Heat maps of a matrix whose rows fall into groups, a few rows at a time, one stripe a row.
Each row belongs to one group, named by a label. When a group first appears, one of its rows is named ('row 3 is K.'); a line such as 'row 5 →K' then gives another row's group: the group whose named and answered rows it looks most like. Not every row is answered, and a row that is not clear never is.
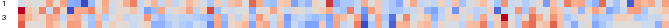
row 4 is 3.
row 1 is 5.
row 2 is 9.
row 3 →3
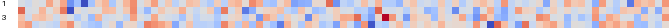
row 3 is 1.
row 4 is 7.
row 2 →9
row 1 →5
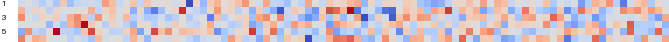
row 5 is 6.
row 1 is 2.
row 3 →3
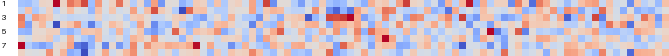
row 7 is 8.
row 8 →5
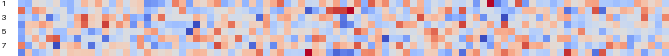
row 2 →1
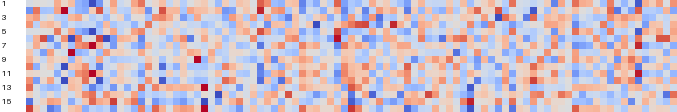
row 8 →9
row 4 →1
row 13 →8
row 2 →6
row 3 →7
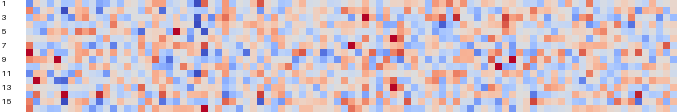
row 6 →1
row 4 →2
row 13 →1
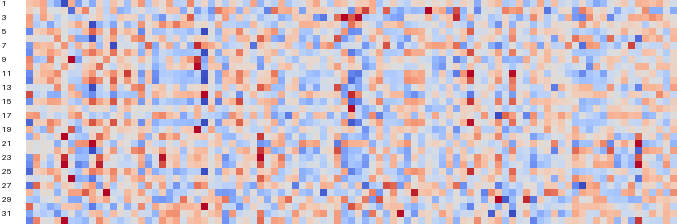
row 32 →6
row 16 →9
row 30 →8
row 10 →9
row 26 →5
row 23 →6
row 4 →8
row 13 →5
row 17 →7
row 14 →8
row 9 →9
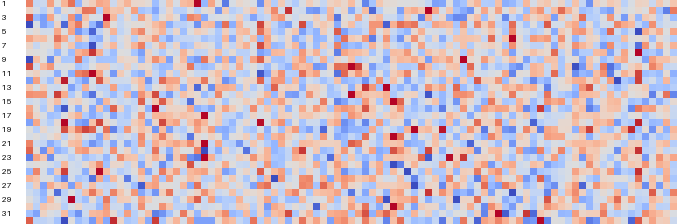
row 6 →3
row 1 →9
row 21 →8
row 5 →5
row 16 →2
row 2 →3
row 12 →6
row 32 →2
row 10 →1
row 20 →1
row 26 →2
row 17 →8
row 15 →1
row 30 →1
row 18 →6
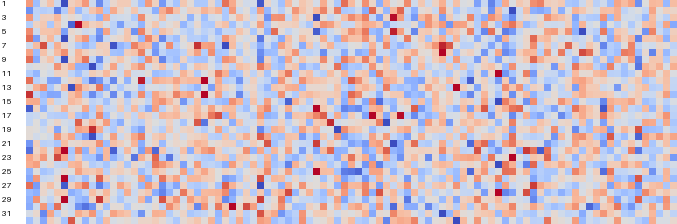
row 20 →5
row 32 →9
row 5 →1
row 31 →2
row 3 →1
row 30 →2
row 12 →8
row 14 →8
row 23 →3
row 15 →7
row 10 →5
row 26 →6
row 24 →7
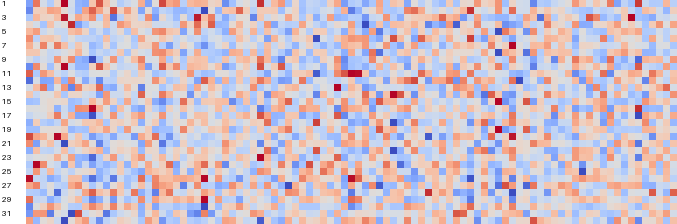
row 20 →3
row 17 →5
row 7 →3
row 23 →5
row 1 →6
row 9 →5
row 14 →1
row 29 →8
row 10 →6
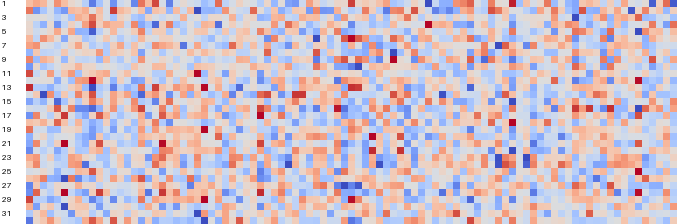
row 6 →1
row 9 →1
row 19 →8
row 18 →3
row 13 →8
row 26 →2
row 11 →9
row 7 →7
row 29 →8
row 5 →5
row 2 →2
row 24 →7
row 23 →7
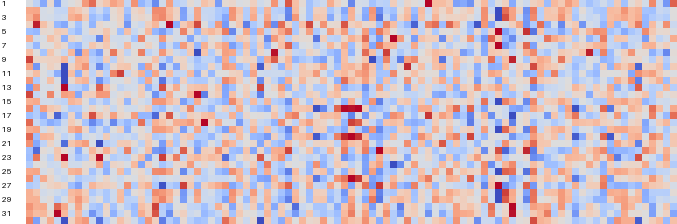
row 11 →2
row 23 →6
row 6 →1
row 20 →1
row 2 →7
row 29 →7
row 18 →8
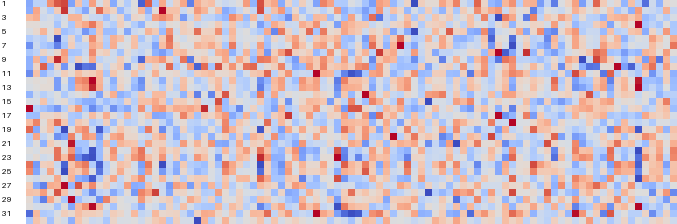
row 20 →2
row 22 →5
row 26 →5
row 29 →9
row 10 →2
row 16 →8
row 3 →7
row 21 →9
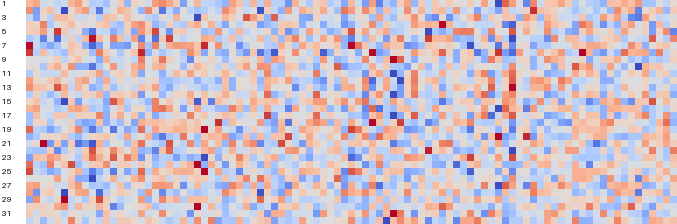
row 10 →5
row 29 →6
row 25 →8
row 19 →8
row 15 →2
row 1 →7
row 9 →1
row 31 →1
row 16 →7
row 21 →2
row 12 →3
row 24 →9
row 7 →8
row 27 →7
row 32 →9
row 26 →5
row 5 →3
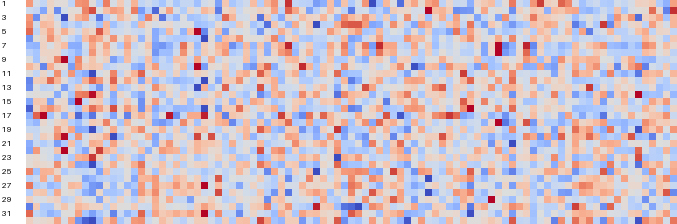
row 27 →8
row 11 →5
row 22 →6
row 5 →9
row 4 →1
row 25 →1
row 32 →5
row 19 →5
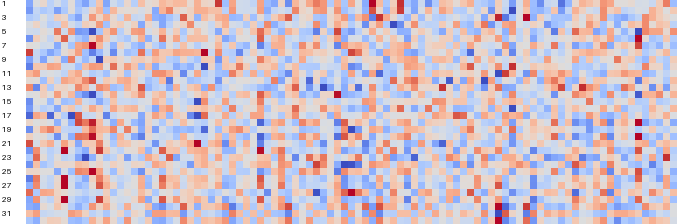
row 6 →6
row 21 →9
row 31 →7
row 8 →8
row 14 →5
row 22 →6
